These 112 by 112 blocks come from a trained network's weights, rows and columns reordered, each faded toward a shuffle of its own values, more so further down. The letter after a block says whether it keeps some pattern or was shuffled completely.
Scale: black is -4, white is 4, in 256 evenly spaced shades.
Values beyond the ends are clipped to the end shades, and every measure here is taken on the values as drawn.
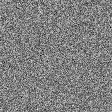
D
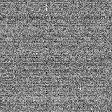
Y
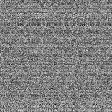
Y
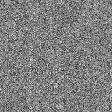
Y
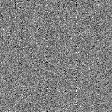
Y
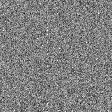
Y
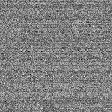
Y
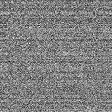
Y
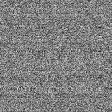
Y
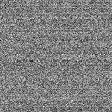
Y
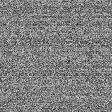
Y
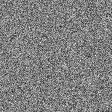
D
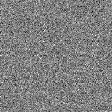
Y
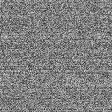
Y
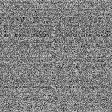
Y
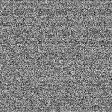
Y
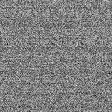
Y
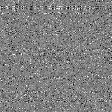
Y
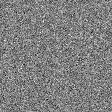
D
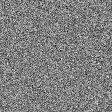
D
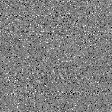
Y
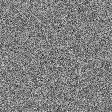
D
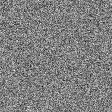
D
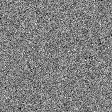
D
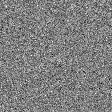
D
